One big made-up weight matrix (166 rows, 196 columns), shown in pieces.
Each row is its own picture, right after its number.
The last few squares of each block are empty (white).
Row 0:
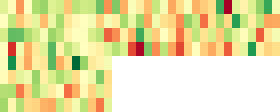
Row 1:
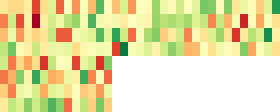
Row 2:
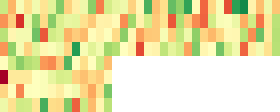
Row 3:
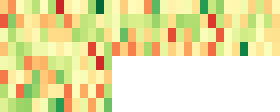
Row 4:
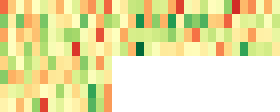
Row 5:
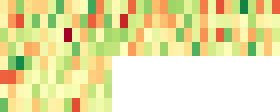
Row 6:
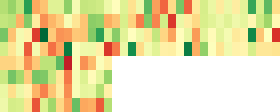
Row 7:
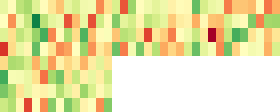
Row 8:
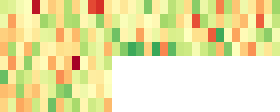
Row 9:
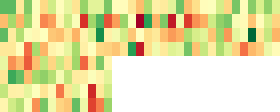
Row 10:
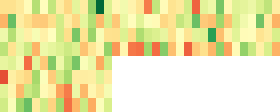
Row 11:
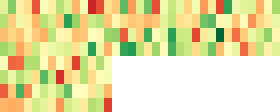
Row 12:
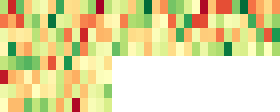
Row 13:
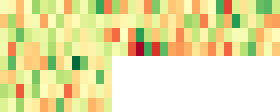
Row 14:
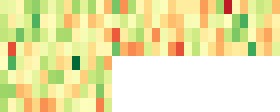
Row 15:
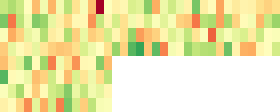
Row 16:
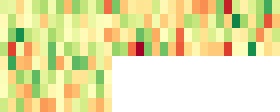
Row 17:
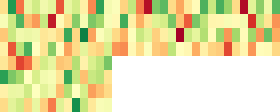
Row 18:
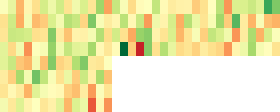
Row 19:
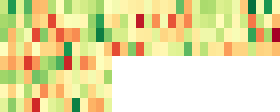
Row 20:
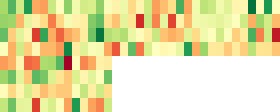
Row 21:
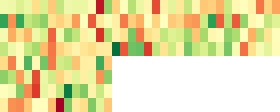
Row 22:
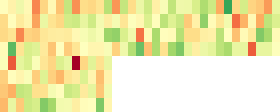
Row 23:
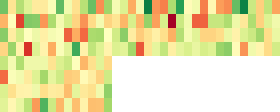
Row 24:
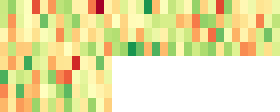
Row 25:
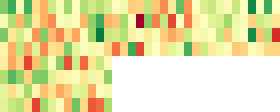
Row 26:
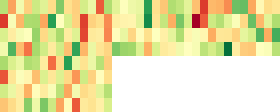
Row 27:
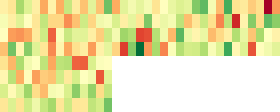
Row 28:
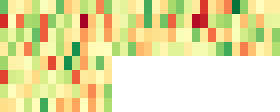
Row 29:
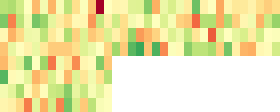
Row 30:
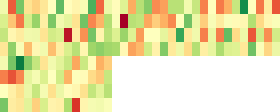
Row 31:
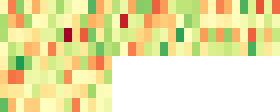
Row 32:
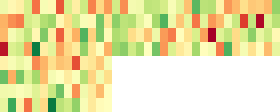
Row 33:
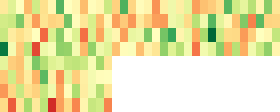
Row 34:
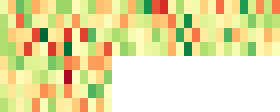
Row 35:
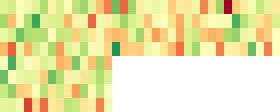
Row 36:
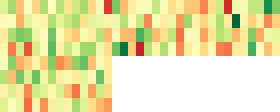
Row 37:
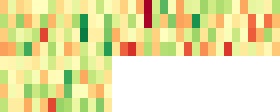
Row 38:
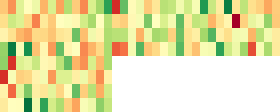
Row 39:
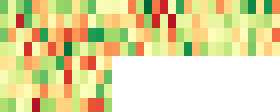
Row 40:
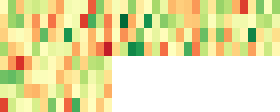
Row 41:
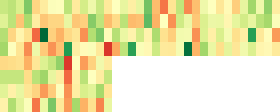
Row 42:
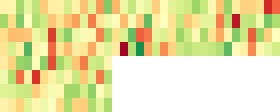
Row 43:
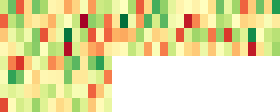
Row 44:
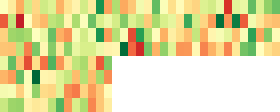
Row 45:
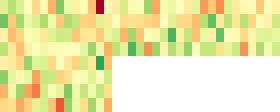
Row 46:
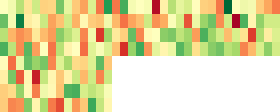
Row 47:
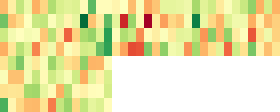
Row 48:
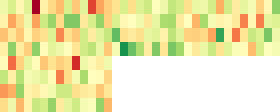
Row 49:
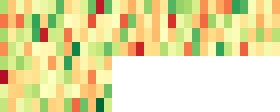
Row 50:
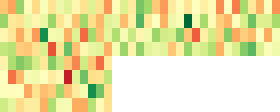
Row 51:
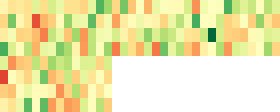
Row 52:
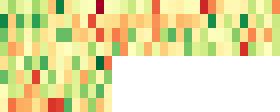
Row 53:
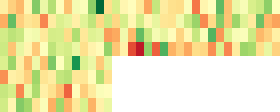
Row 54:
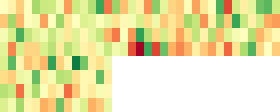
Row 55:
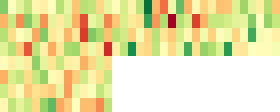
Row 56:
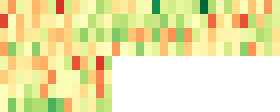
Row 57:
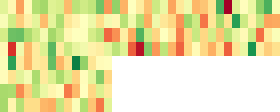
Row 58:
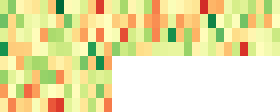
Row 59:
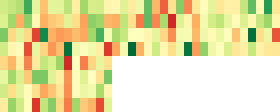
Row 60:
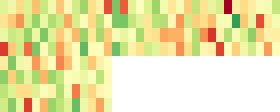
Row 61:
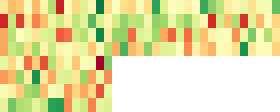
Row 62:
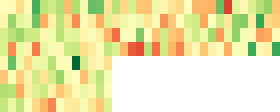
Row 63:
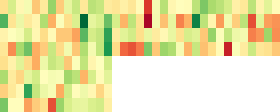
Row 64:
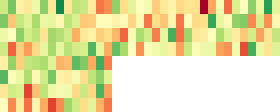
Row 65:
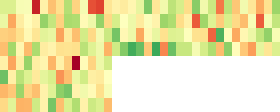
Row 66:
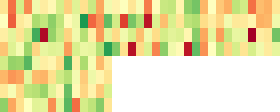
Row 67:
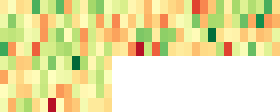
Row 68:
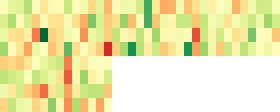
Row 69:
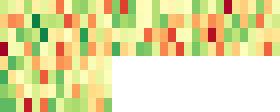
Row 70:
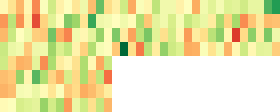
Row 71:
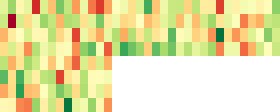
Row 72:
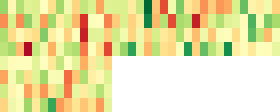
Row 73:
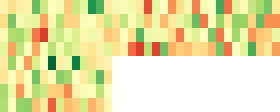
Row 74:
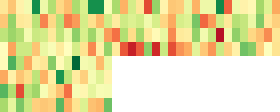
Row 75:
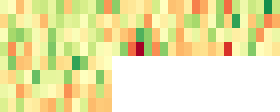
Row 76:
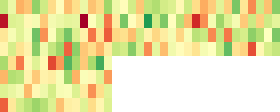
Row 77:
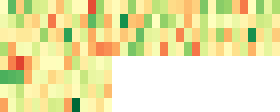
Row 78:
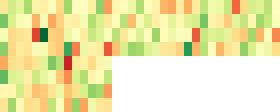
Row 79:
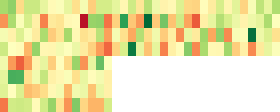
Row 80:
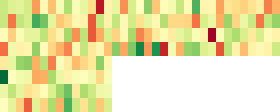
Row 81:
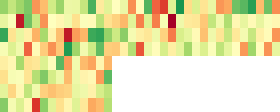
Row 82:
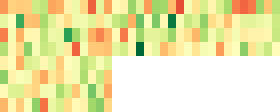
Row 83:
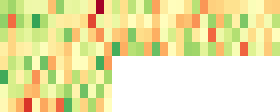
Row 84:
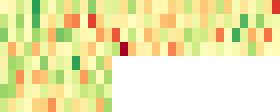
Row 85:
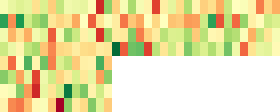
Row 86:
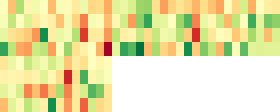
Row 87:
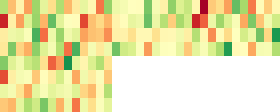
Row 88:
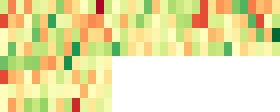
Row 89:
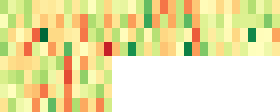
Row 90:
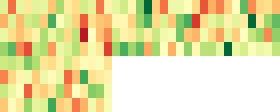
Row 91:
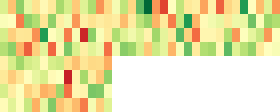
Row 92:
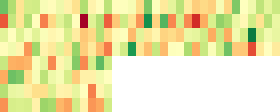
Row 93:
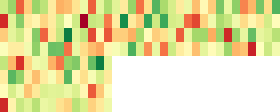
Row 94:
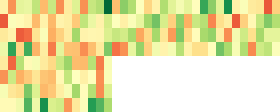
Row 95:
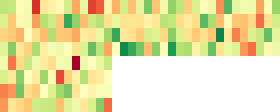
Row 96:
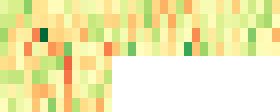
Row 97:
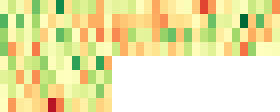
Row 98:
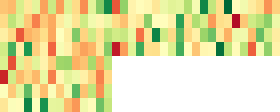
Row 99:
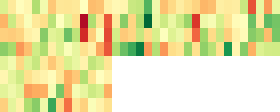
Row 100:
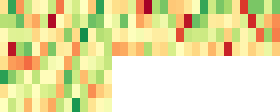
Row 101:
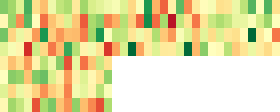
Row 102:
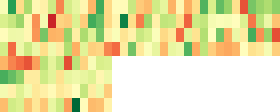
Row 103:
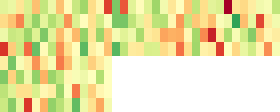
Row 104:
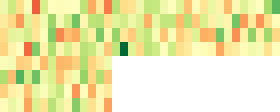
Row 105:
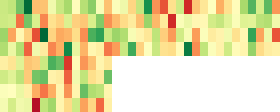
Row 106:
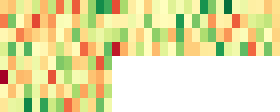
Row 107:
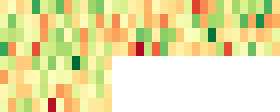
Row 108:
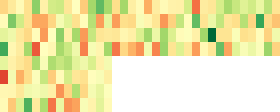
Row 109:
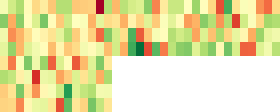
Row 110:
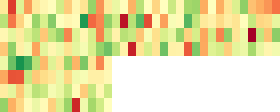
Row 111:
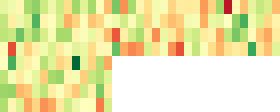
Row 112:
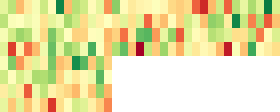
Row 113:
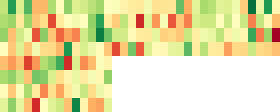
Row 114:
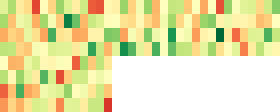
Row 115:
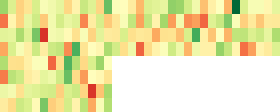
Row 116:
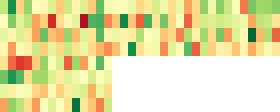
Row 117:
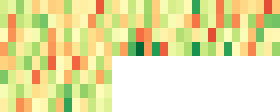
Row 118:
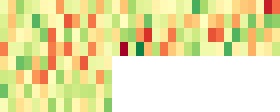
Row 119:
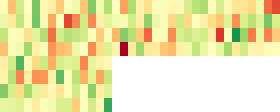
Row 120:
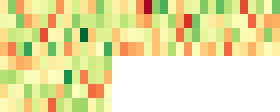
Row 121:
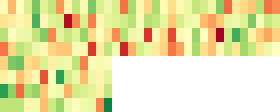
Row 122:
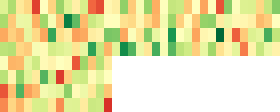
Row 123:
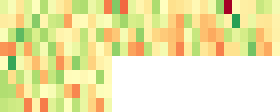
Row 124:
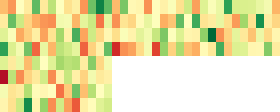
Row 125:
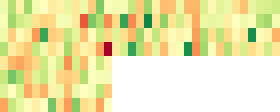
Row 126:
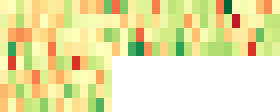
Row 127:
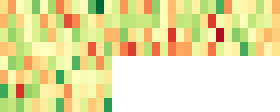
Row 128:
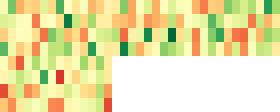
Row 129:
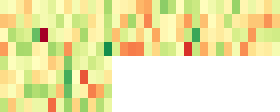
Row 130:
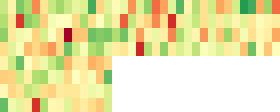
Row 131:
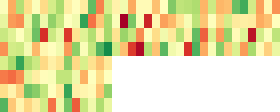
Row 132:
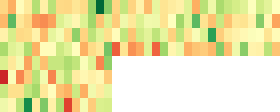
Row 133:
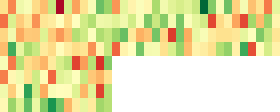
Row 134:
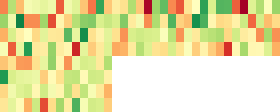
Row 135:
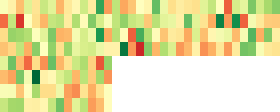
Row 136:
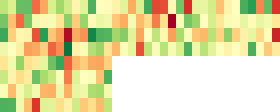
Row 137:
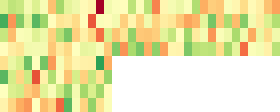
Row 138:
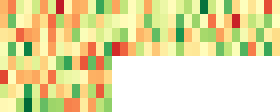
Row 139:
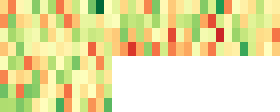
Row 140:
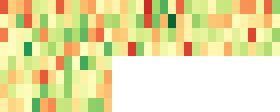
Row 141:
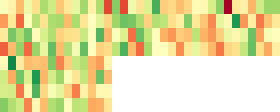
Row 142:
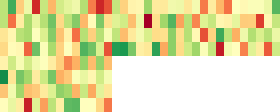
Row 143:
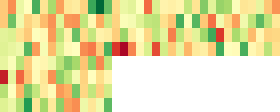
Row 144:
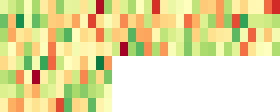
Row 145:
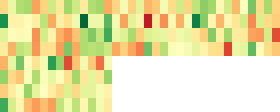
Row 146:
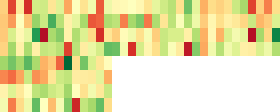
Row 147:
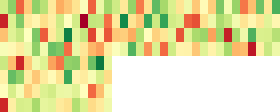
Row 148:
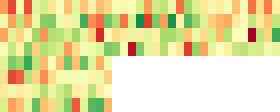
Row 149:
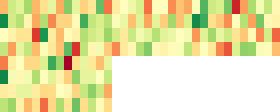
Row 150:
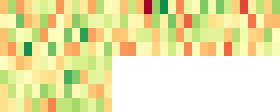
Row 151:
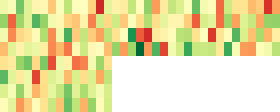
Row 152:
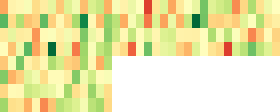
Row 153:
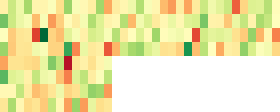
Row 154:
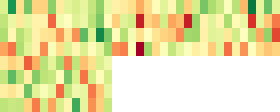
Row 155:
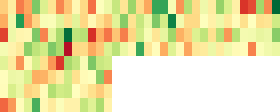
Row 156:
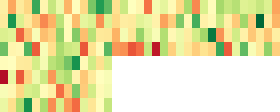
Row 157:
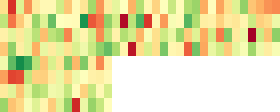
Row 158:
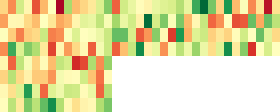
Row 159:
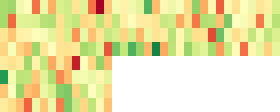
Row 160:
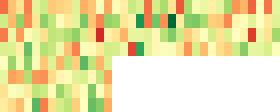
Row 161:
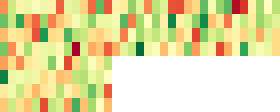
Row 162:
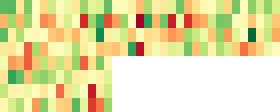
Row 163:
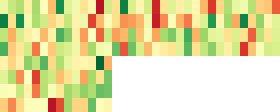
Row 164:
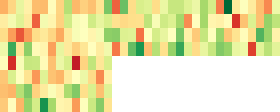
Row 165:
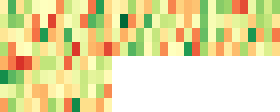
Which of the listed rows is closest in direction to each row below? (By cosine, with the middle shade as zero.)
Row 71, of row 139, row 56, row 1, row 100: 1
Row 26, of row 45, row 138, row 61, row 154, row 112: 45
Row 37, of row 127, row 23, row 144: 127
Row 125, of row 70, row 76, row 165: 165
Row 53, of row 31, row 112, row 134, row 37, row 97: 112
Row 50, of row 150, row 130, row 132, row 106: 130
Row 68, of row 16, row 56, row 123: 56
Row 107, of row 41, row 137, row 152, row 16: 16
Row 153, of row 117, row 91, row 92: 91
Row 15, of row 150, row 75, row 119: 119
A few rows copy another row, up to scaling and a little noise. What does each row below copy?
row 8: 65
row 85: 21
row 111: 14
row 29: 15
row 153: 78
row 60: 103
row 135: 44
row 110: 157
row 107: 67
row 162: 9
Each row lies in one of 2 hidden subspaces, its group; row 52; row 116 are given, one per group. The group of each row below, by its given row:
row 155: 116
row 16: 52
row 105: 116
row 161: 116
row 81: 116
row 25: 116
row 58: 52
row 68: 116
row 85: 52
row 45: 52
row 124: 52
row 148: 116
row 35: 52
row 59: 116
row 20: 116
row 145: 116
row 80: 52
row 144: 52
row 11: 52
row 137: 52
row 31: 116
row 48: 52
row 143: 52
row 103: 52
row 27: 52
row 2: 116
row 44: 52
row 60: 52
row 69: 52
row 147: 116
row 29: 52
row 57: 52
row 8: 52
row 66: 116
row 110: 116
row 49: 116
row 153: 116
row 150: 116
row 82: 116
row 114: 52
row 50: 116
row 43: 116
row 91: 116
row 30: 116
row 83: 52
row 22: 52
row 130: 116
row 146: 116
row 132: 52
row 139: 52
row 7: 52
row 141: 52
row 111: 52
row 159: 52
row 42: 52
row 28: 116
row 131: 116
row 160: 116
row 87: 116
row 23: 116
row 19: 116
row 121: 52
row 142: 52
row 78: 116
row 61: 52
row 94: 52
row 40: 116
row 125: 116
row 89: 116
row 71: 52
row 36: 52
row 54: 52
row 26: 116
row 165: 116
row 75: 52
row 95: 52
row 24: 52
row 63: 116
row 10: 52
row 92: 116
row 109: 52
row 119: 52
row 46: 52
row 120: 116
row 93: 116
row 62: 52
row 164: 52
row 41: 116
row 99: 116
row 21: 52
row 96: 116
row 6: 116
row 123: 52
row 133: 52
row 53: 52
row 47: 116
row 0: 52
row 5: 116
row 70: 52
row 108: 52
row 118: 52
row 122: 52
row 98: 52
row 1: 52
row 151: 52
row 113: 116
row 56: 52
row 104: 52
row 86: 116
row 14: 52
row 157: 116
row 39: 116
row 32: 52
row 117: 52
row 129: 116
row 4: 116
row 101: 116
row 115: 116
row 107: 52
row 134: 116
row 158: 52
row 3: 52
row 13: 52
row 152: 116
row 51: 52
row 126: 52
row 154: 116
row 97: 52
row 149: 116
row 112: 52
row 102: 116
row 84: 52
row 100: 116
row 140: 116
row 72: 116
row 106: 52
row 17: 116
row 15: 52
